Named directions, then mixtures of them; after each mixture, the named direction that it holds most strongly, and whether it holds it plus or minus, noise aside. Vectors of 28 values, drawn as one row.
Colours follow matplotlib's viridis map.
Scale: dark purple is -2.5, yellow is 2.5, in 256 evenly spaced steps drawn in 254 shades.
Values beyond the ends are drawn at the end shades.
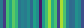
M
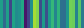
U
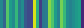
M, plus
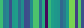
U, plus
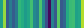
M, minus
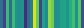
U, plus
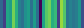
M, plus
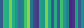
U, minus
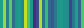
U, minus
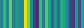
U, minus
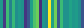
M, plus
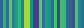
U, minus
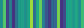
M, minus
